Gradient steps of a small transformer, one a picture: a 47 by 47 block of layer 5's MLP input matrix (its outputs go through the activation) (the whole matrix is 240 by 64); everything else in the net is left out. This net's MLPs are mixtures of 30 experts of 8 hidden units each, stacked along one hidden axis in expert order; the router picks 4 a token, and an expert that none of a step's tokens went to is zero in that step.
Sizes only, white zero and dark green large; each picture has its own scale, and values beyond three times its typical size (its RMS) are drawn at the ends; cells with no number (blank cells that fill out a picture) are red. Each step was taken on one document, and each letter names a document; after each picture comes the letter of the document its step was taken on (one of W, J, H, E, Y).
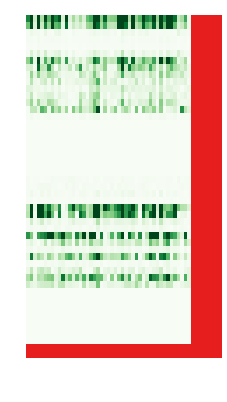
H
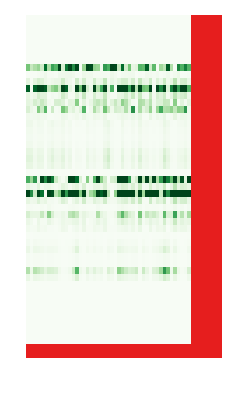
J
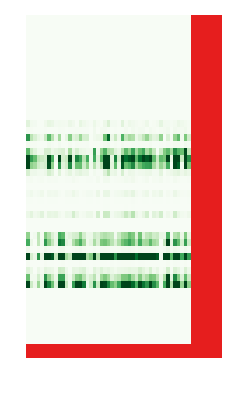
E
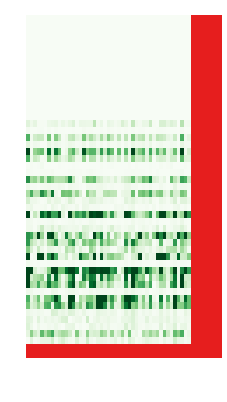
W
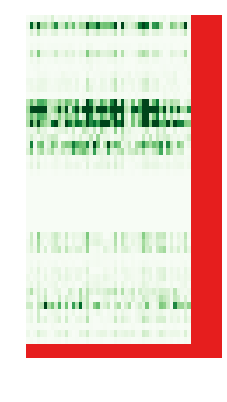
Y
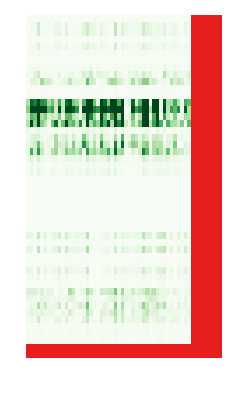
Y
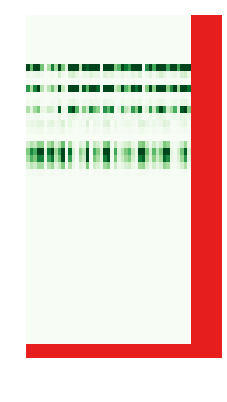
J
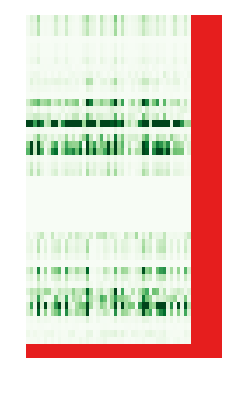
Y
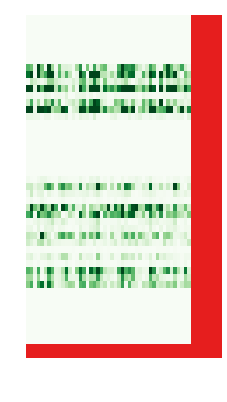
H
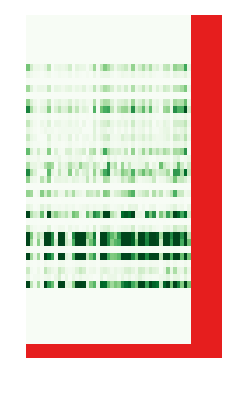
E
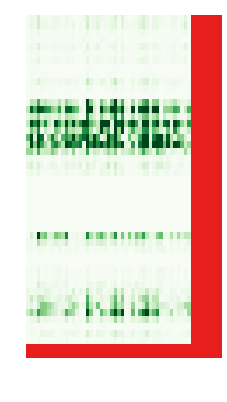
Y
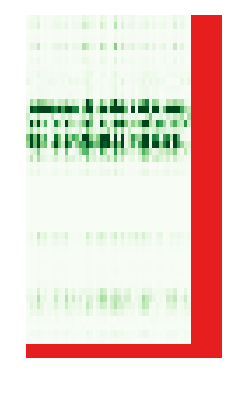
Y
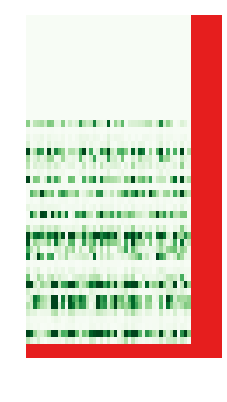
W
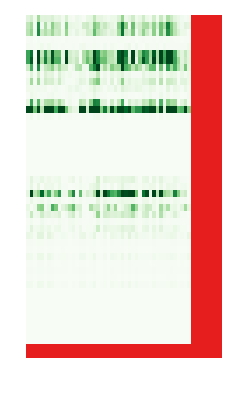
H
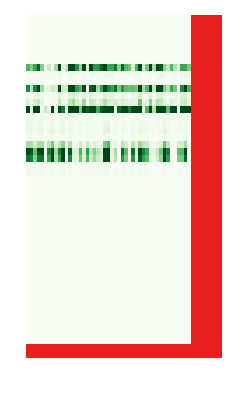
J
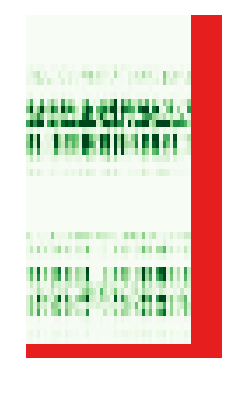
Y
